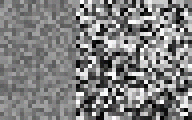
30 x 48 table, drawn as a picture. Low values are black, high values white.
Seam: vertical, 40% of the way across, the left part calmer. Slope: none. Grain: fine. Mirror symmetry: none. Histogram: bell-shaped. Stripes: none.
